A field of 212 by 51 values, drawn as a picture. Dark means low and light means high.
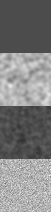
The table splits into 4 rows of 1 panel. Panel 1,1: low, flat. Panel 2,1: high, blotchy. Panel 3,1: low, blotchy, faint in contrast. Panel 4,1: high, fine-grained.
